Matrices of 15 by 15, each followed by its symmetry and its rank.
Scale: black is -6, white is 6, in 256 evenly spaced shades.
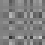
neither, rank one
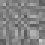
symmetric, rank three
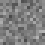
neither, full rank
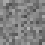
neither, full rank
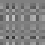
neither, rank one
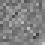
symmetric, full rank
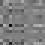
neither, rank two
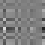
neither, rank one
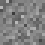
symmetric, full rank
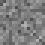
symmetric, full rank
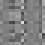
neither, rank two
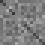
symmetric, full rank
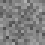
neither, full rank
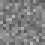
neither, full rank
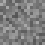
symmetric, full rank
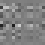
neither, rank two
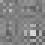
symmetric, rank three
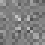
symmetric, rank three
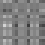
neither, rank one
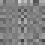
neither, rank two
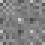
symmetric, rank three
